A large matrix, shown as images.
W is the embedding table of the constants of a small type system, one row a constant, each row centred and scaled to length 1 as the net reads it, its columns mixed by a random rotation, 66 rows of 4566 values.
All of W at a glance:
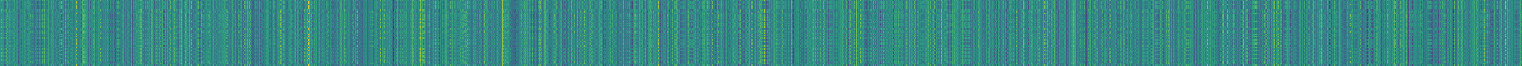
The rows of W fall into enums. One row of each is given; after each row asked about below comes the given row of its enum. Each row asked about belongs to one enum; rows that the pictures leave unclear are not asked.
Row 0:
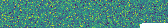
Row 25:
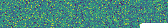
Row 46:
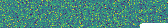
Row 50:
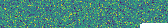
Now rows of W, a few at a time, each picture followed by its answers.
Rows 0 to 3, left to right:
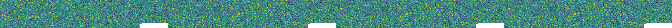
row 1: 50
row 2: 50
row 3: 50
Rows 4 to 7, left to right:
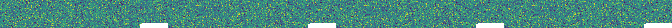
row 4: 25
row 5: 50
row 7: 50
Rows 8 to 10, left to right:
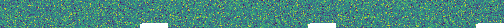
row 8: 50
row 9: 0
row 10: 0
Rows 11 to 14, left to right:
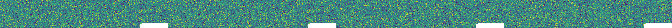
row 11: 46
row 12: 46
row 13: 50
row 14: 25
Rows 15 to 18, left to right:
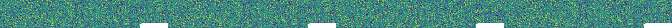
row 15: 25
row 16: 25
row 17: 46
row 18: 25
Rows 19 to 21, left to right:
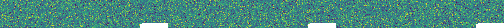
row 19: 0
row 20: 46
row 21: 50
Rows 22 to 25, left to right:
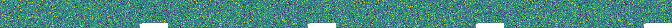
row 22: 0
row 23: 25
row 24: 46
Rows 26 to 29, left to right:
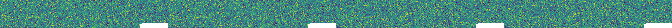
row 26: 0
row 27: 0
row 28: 50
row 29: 50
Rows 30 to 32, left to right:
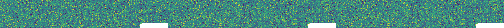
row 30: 46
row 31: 25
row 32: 25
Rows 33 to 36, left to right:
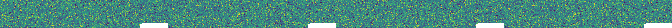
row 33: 0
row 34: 50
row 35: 46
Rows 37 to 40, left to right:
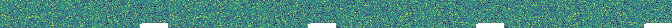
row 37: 0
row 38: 0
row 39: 50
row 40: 50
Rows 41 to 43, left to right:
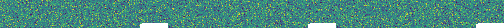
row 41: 46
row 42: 50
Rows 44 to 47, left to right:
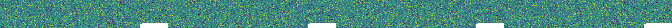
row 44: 50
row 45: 46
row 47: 50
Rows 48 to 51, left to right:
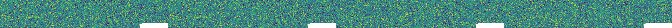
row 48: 0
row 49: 0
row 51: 25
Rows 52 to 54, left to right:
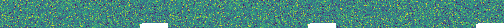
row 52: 0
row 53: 0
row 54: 50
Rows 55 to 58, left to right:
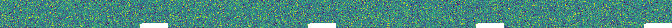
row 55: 0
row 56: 0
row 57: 25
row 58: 50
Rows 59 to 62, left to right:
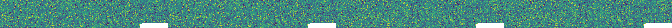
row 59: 0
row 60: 0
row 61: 25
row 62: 25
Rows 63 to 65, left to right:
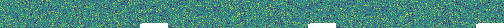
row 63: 46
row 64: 50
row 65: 50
